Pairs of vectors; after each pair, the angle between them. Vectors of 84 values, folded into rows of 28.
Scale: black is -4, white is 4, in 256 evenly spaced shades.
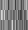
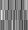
nearly parallel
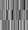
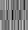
nearly parallel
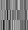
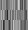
nearly parallel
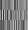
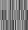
partly opposed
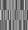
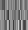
partly aligned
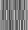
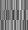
partly opposed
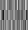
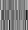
partly aligned
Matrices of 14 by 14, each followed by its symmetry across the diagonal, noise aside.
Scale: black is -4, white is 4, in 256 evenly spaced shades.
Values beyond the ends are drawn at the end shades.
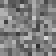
antisymmetric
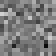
neither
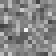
neither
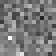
neither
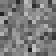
neither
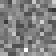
neither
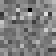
neither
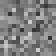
antisymmetric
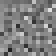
antisymmetric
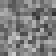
antisymmetric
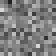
antisymmetric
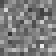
neither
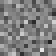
antisymmetric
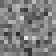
neither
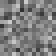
antisymmetric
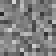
antisymmetric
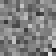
antisymmetric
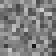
neither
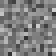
antisymmetric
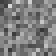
neither
